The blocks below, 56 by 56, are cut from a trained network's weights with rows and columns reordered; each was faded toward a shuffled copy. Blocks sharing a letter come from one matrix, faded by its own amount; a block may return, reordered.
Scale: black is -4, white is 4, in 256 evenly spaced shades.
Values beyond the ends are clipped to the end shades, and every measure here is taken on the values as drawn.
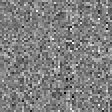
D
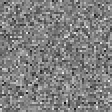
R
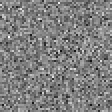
R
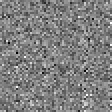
D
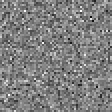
R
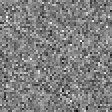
R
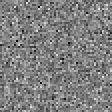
R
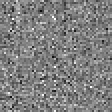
D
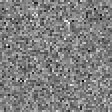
R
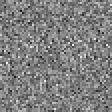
R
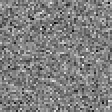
R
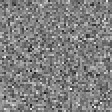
R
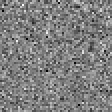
D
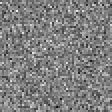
R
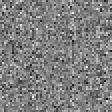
D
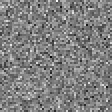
R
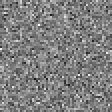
R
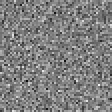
R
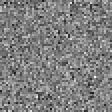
R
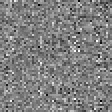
D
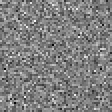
R
